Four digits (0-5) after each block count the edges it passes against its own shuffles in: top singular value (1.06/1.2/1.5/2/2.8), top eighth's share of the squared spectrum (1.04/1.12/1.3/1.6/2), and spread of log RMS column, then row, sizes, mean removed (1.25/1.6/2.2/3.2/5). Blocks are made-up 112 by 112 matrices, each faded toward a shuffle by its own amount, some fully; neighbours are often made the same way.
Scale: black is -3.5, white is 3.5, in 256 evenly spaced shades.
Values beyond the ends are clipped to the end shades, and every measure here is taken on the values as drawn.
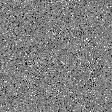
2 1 0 0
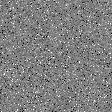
0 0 0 0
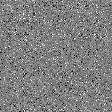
3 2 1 1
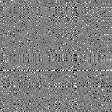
5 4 2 3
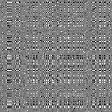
5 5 4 4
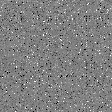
3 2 1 0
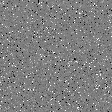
0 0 0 0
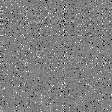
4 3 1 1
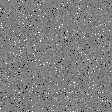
2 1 0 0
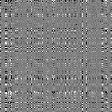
5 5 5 4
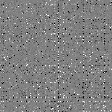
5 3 2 2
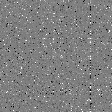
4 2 1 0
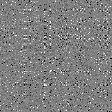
4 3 2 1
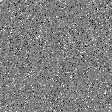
2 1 0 0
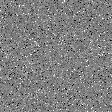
2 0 0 0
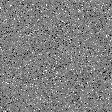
0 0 0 0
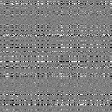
5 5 3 5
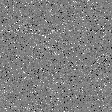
2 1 0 0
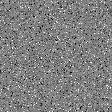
1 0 0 0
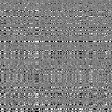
5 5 3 4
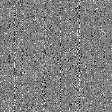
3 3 3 0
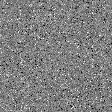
0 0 0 0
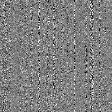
2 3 4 0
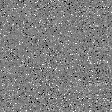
3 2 0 1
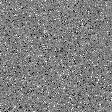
0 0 0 0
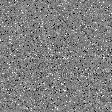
2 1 0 1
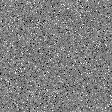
0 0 0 0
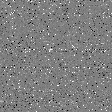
2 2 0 1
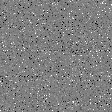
1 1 1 1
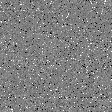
1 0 0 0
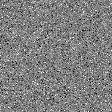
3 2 0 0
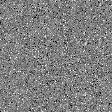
0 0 1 0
